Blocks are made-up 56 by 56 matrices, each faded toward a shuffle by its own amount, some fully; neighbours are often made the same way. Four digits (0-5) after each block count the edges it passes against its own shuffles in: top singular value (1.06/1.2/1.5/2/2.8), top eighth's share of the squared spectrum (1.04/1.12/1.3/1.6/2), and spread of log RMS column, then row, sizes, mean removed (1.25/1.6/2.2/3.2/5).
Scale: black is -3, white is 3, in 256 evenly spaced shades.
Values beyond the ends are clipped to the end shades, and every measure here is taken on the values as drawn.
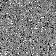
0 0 0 0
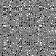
4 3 2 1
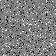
0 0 0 0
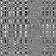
5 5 4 3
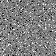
2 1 0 0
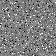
0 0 0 0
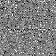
3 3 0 1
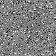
2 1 0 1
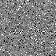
2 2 0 1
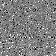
2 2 0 1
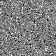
0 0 0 0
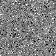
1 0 0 0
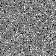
0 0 0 0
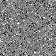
1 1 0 0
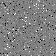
1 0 0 0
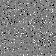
1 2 1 1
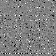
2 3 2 2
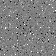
1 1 0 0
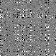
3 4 3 3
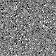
1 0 1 0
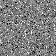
0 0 0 0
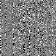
1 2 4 0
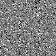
1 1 1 0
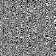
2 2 3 0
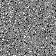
0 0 1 0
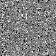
1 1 2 0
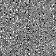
1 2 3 0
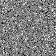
0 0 1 0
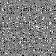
3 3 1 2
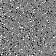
1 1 0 0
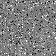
1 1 0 0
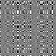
5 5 4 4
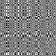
5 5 4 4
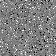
2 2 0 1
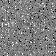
2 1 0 0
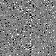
3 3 1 1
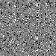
3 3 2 1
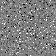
2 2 1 0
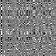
4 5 3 2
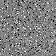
2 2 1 0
